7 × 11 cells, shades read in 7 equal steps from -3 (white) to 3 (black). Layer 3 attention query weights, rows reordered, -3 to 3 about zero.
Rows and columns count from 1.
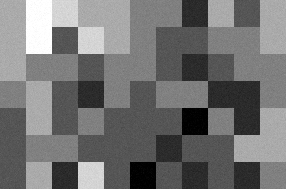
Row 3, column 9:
1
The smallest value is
-3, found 2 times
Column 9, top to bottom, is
-1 0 1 2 0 1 1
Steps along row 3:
up same up down same up up down down same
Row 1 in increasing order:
-3 -2 -1 -1 -1 -1 -1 0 0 1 2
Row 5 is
1 -1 1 0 1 1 1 3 0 2 -1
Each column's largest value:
1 0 2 2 1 3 2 3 2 2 0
